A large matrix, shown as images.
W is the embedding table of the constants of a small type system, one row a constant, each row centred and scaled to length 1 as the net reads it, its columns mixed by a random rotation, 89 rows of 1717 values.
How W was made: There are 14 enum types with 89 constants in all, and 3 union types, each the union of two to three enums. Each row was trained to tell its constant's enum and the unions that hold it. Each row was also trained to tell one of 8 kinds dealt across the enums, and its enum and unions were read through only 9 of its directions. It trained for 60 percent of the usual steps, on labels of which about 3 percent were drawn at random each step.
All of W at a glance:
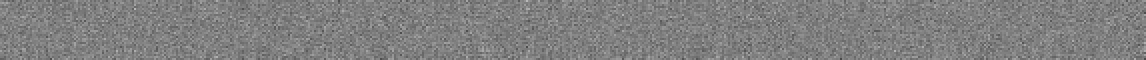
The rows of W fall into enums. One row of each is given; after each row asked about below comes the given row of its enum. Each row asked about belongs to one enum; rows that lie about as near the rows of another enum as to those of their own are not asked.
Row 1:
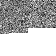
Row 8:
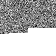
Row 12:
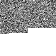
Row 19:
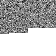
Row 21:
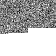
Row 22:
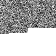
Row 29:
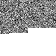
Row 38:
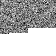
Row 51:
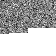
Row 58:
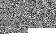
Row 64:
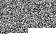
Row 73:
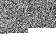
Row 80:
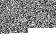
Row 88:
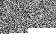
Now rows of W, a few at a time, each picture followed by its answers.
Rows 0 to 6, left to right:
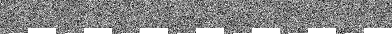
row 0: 51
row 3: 58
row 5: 21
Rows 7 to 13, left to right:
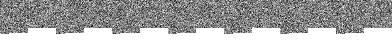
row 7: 64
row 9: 73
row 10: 12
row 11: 88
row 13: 88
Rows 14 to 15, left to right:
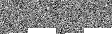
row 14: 22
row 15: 64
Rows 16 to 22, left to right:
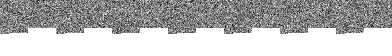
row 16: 29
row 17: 12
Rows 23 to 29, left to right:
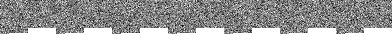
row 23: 19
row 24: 8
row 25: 38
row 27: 51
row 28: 1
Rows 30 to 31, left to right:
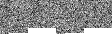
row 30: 51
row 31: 19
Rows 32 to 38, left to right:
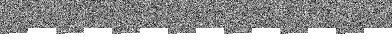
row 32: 19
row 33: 29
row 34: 1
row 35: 80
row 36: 73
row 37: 73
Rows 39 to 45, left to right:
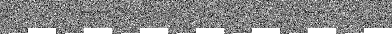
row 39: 21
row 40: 88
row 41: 29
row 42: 12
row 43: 21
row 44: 88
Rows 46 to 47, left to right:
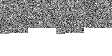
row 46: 58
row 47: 51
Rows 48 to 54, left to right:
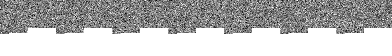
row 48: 64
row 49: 1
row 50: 29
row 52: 8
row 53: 12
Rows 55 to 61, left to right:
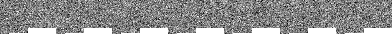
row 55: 58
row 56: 1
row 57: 38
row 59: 73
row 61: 21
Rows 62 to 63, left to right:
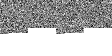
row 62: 12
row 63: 8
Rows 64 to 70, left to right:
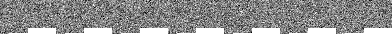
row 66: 73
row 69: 64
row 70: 8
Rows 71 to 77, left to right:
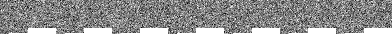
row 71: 64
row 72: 51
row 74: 88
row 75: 88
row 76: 1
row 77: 8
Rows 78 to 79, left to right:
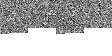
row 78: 12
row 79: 58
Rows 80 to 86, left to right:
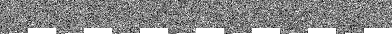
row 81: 29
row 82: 21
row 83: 1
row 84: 73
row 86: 38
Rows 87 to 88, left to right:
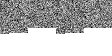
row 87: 51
